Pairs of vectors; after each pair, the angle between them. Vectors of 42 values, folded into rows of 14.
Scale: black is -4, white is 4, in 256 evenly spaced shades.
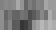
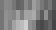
nearly opposite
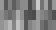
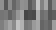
nearly parallel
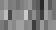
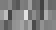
nearly parallel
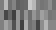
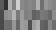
partly opposed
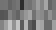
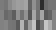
partly opposed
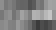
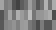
partly aligned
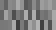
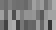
partly aligned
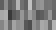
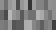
nearly opposite
